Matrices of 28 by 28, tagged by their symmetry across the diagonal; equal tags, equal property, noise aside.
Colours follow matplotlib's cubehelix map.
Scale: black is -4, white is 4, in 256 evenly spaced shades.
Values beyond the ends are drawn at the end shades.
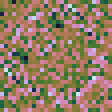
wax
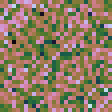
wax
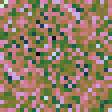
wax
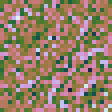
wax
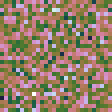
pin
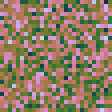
pin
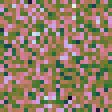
pin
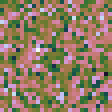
pin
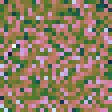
pin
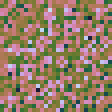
wax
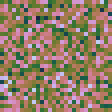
pin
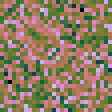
wax
